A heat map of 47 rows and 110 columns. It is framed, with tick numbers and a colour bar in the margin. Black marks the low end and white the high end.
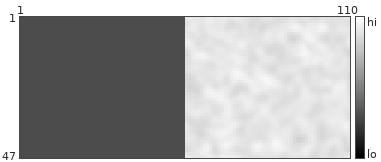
The table splits into one row of 2 panels. Panel 1,1: low, flat. Panel 1,2: very high, blotchy, faint in contrast.
